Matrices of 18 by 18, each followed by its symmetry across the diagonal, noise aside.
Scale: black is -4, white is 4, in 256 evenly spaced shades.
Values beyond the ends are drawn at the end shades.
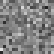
neither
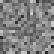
symmetric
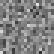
neither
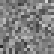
antisymmetric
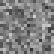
neither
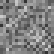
symmetric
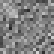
symmetric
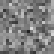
antisymmetric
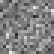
symmetric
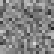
neither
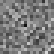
symmetric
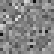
symmetric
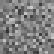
antisymmetric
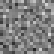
antisymmetric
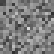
symmetric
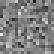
antisymmetric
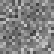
symmetric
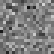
neither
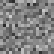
neither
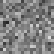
neither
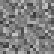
antisymmetric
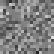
antisymmetric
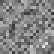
symmetric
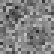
symmetric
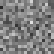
neither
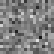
antisymmetric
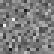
neither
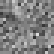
antisymmetric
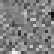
antisymmetric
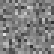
neither
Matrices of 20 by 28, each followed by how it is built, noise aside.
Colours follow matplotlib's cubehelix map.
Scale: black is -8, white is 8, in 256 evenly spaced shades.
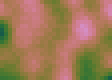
smooth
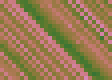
Toeplitz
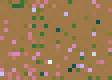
sparse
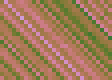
Toeplitz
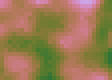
smooth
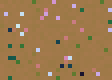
sparse
